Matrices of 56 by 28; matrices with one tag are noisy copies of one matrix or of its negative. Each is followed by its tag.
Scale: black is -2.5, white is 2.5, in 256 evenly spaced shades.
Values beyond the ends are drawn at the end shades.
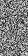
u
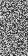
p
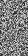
u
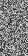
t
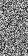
t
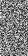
p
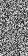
u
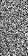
p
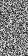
t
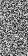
p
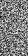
p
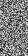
t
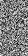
u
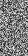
t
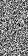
u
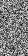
t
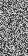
t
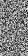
u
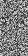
u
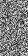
u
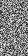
t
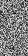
t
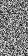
t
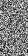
t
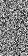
u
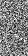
p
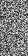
p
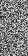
p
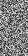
t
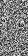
u
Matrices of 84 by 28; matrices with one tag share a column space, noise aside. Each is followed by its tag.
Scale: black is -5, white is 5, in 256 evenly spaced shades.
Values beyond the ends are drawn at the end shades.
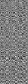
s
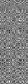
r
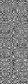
r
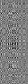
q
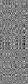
q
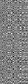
s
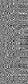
q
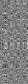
q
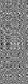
q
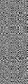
s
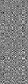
s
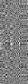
q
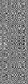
q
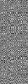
s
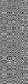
s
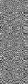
s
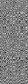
s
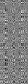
r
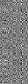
r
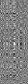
q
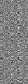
s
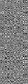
s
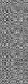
r
